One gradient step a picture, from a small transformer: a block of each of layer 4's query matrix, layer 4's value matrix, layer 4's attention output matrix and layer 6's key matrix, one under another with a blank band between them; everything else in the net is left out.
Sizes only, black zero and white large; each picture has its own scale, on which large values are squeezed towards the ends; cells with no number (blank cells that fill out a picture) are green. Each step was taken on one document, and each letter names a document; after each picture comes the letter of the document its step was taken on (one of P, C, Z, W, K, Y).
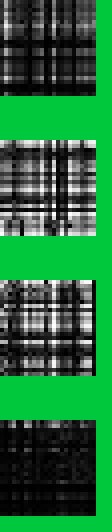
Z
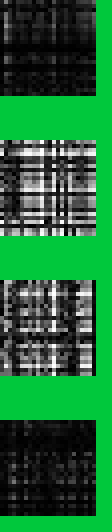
Z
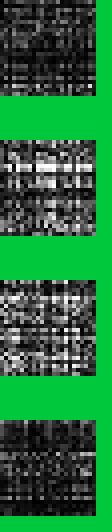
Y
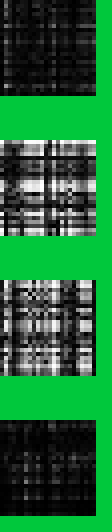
Z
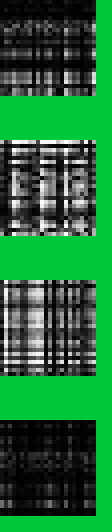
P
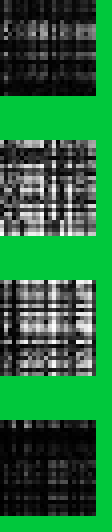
Z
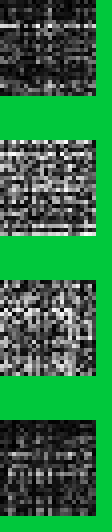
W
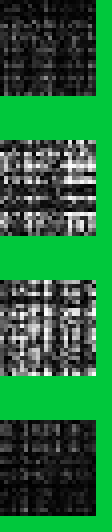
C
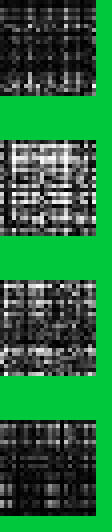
P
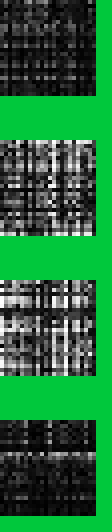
Y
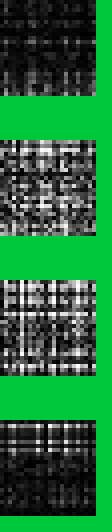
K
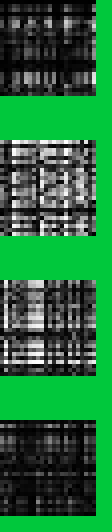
P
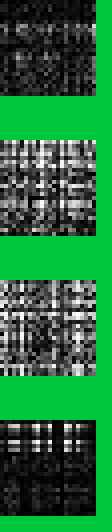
K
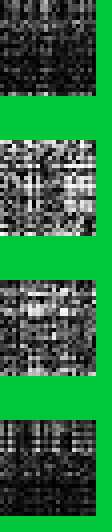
C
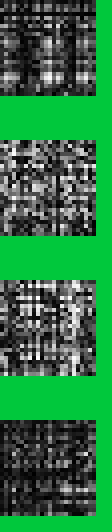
W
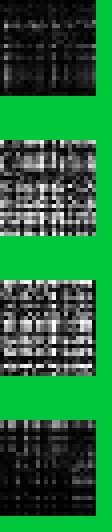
Z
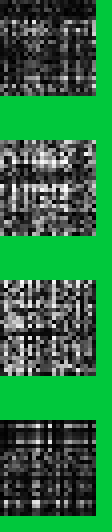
K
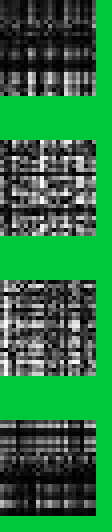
P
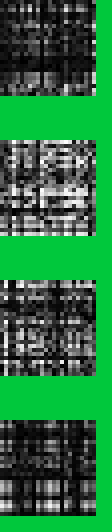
P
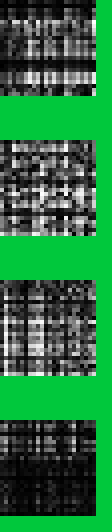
P
